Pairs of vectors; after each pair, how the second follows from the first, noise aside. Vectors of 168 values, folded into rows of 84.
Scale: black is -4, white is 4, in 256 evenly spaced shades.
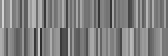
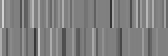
partly zeroed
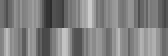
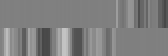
partly zeroed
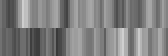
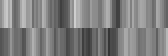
wrapped around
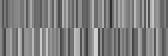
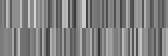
wrapped around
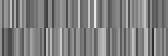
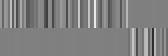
partly zeroed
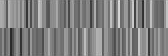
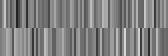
wrapped around
